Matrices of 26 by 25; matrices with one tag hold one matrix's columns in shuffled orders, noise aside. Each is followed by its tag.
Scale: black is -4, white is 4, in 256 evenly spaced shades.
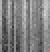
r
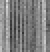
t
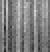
r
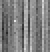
t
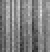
r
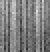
r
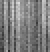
r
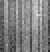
r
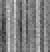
t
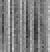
t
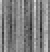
t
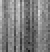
r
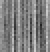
t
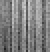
r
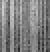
r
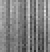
r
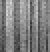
r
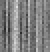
t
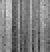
r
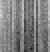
r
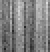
r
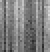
r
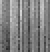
r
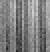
r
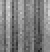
r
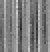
t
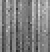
r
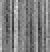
t
